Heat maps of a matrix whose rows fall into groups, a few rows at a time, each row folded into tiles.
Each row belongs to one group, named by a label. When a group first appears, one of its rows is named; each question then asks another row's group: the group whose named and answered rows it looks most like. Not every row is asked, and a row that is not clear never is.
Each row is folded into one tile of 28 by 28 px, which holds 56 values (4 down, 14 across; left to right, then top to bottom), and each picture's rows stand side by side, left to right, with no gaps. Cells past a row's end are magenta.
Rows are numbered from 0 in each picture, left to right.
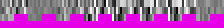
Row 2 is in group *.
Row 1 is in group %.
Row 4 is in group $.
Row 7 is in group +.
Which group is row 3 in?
*
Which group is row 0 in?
*
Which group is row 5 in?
$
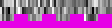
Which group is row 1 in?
*
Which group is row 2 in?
+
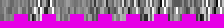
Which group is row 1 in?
*
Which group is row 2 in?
+
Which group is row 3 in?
%
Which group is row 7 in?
*
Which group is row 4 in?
*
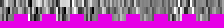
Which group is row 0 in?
$
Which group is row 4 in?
*
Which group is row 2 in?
$
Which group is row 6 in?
*
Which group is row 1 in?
$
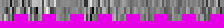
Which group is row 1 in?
$
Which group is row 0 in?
%
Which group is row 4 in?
+
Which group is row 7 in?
%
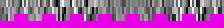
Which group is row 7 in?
$
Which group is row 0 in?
*
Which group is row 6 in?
*
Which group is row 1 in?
*
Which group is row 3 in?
$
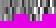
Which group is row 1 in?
*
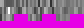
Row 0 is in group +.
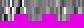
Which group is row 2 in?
+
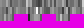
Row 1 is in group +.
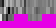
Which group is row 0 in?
$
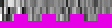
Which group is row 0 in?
$
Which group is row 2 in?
%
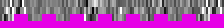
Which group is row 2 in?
%
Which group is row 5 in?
%
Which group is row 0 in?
*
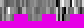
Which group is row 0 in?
+
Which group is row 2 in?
$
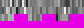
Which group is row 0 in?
*
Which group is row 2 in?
+
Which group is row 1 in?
+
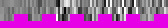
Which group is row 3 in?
*
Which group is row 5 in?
*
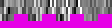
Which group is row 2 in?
*
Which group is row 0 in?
$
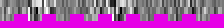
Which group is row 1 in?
$
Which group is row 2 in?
%
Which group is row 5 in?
%
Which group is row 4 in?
$
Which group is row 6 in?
%
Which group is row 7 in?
+
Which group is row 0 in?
+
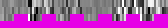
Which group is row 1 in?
$
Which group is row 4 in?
*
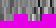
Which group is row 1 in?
%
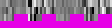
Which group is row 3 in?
$
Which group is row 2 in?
%
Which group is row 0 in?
%
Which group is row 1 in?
$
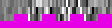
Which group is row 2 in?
*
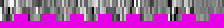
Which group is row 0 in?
$
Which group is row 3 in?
$
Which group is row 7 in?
%
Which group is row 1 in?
+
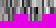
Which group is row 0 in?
%
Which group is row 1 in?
$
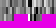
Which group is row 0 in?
%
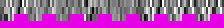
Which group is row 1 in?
*
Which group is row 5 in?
*
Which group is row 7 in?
*
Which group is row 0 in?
*
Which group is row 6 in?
*
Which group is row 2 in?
%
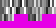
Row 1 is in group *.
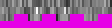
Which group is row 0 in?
%
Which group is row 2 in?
+
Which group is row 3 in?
%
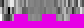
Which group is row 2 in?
*
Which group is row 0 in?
$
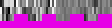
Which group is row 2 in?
%
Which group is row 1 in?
*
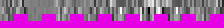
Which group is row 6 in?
+
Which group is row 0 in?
%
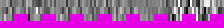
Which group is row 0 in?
%
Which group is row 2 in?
%
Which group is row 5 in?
%
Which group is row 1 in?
+
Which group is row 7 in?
$
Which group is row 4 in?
+
